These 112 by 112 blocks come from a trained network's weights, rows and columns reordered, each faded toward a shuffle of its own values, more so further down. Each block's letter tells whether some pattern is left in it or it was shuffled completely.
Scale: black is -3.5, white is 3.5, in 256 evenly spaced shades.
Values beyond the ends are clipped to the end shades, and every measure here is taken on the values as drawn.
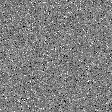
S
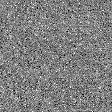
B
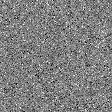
S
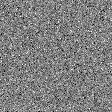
S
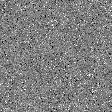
S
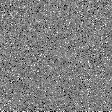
B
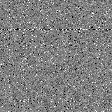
B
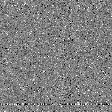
B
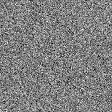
B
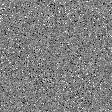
S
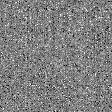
B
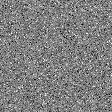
S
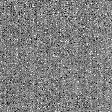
B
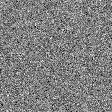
S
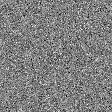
S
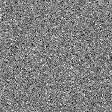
B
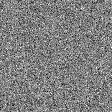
S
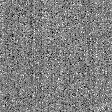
B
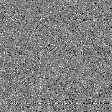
B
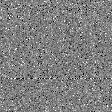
B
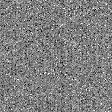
B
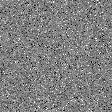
S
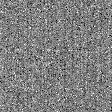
B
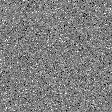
S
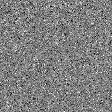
B
